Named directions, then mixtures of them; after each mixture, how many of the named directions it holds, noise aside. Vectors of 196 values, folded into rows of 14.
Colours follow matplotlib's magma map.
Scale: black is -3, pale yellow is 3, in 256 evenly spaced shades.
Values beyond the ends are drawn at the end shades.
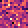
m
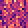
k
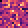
two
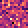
one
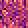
two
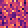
one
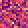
one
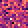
one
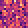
one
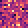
two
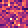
one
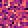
one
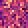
two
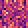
two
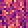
one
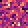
two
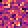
two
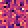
two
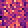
one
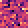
two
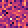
two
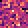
two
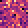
two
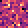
two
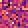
one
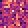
two
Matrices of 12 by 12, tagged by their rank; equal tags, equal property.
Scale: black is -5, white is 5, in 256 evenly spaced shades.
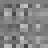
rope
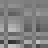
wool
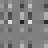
wool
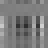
wool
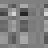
wool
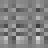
wool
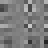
rope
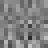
rope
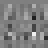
rope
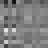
rope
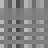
wool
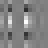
wool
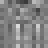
rope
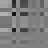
wool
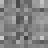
rope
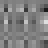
wool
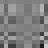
wool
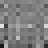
rope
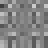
rope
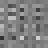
rope
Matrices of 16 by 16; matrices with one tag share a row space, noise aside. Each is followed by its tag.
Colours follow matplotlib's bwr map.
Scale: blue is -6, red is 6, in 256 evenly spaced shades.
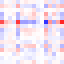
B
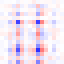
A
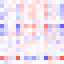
B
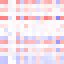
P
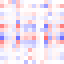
B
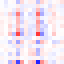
A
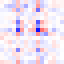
A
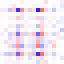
A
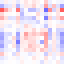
B
